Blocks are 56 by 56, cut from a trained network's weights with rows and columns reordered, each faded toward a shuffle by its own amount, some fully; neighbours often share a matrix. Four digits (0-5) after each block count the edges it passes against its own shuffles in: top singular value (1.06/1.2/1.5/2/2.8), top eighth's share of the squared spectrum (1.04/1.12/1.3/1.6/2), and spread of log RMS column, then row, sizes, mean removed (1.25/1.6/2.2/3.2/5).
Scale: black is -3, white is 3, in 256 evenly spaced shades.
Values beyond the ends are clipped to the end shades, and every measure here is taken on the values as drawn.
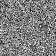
0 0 0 0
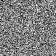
1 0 0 0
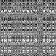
5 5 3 3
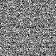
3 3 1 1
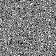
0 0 0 0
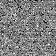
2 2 0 0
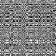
4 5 3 3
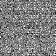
3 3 1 1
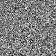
2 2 1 0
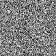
1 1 0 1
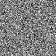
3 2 0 0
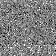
2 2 0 0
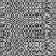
4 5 3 3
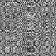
4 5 2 2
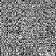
4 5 2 2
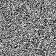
1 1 0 0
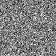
2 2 0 0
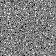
1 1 0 0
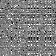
4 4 2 2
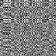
5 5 3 3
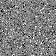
2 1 0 0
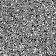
1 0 0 0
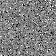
0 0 0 0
